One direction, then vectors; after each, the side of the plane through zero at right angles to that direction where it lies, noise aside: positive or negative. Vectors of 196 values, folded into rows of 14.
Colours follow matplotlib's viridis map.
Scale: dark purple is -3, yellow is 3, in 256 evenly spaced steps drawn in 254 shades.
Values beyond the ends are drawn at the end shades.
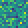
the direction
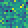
negative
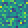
positive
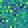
positive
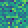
negative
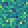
positive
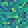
negative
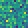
positive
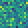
positive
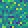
positive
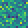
positive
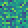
negative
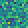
negative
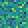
negative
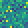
positive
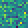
positive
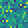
positive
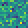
positive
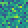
negative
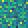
positive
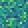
positive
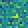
negative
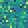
positive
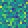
positive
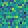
negative
